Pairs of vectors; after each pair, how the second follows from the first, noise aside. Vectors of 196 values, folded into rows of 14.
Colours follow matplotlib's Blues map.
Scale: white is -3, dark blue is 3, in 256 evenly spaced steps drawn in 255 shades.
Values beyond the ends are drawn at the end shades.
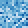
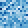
reversed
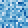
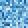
reversed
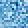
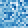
negated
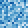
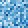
reversed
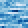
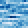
reversed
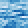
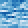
reversed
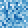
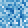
reversed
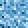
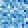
reversed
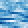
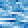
negated
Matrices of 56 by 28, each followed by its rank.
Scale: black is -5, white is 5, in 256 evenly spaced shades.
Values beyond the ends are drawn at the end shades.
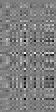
two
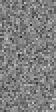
full rank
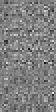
five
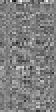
five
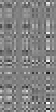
two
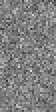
full rank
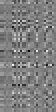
two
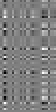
one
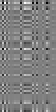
one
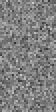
full rank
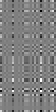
one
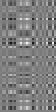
one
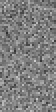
full rank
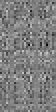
five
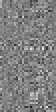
five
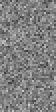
full rank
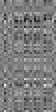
two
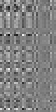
two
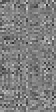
five
